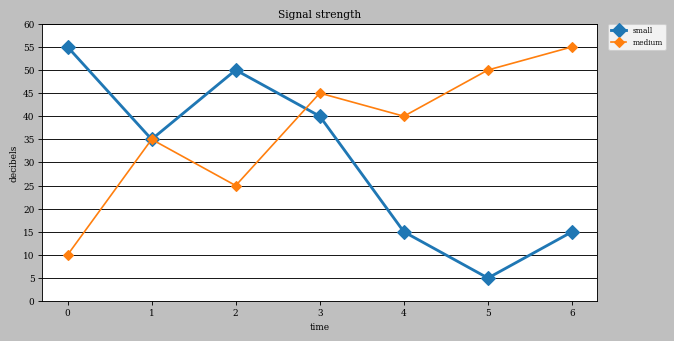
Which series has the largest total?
medium
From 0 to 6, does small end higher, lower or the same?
lower
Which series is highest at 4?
medium
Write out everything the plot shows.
Title: Signal strength
x-axis: time, ticks 0 1 2 3 4 5 6
y-axis: decibels, ticks 0 5 10 15 20 25 30 35 40 45 50 55 60
Legend: small, medium
Values:
small: 55 35 50 40 15 5 15
medium: 10 35 25 45 40 50 55
